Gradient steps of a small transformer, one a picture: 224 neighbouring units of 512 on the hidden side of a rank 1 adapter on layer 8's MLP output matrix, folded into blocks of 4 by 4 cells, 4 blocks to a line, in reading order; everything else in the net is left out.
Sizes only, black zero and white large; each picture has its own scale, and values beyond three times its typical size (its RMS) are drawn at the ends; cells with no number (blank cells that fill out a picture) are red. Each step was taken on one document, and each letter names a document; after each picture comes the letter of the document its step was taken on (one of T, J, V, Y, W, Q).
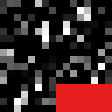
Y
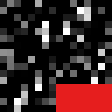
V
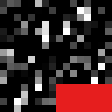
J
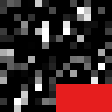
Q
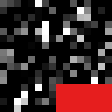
J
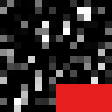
V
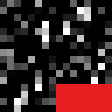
V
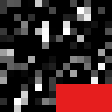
Y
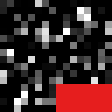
J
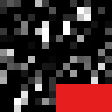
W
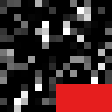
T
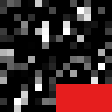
Q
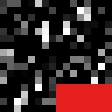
Y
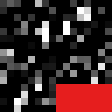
W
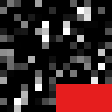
V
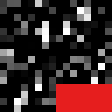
Y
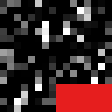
T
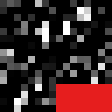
W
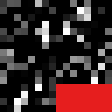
T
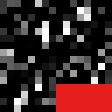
Y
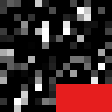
Q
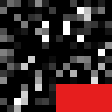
T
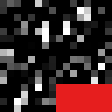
Q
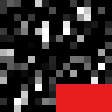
Q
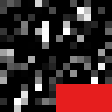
J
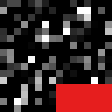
J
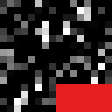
T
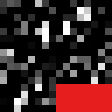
W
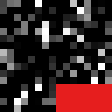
V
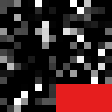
V
